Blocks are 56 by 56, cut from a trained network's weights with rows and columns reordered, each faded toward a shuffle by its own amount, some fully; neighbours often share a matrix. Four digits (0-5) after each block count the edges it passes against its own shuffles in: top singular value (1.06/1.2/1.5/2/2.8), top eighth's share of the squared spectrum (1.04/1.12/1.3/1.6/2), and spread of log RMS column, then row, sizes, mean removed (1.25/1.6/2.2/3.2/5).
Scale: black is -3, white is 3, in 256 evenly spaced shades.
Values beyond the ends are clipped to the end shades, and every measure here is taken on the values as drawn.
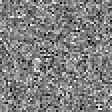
2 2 0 0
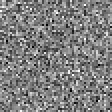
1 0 0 0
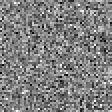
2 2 1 0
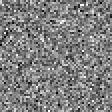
1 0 0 0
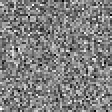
2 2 0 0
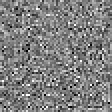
3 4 2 2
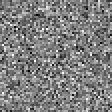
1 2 0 0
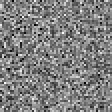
3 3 1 0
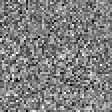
2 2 1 0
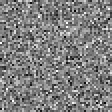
1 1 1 0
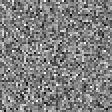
2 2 0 0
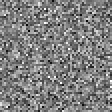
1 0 0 0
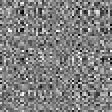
4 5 3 3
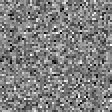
3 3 1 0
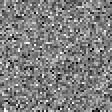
0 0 0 0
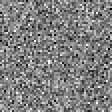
0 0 0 0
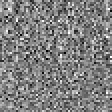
3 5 2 2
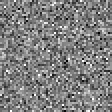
1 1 0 0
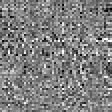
4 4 2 3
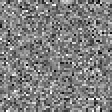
3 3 1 1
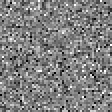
0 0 0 0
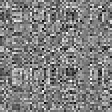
4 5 3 2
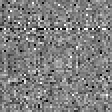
3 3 1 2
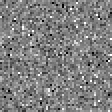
0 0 0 0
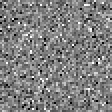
1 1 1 0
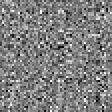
3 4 2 2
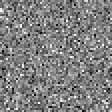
1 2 0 0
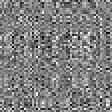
4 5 3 3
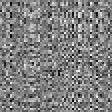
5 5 4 3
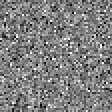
0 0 0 0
